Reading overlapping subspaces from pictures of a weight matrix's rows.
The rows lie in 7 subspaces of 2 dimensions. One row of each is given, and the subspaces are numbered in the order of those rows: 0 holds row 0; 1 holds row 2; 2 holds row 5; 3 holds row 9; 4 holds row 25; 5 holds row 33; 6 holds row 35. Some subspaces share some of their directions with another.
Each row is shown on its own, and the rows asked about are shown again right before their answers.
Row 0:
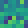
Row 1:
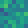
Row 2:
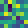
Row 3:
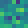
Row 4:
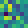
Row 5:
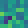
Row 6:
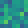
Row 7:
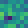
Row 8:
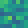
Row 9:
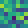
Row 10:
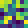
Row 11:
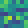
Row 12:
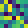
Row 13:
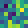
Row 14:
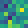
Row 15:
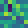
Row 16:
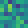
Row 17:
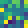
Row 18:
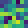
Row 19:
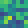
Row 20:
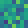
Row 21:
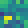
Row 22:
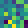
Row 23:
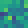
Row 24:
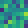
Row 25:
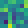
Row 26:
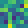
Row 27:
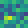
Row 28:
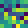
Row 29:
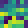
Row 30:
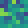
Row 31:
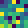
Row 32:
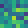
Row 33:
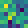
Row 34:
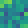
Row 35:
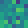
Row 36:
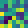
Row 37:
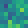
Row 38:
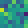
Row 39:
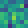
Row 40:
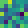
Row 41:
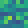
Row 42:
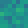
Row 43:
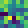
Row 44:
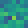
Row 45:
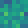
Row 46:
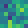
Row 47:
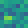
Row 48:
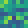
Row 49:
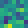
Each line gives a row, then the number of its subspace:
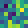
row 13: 5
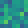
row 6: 2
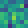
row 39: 4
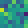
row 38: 0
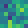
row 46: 5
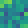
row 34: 2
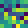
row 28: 3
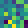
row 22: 6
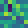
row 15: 1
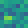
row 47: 3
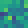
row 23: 4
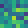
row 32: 3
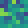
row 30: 0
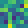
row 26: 4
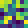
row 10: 1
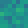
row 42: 6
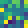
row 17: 0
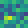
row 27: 3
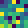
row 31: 6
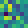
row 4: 1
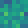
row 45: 2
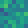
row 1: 0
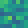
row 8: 6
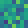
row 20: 6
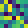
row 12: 1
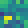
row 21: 3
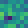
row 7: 3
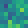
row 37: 5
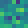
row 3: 6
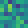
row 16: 1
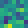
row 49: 4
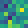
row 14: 5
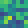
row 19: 1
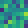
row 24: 0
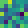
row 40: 2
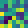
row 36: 2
